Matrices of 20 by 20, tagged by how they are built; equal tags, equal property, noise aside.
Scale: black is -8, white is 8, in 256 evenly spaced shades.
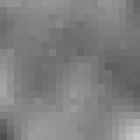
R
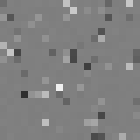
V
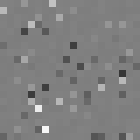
V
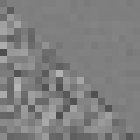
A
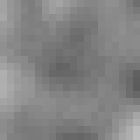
R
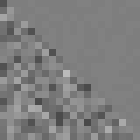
A
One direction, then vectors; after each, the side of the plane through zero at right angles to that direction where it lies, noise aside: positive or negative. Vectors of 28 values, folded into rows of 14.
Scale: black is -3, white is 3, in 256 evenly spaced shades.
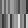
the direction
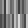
positive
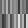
positive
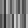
positive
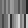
positive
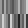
negative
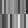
positive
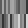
positive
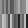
negative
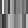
positive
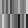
negative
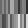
positive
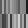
positive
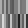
negative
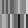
negative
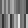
positive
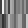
positive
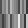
positive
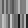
negative
